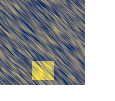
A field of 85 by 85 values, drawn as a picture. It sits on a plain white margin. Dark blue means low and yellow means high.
Ninth with the highest average: bottom middle. Ninth with the lowest average: top middle. Grain: diagonal, down to the right. Odd patch: higher, in the bottom middle.
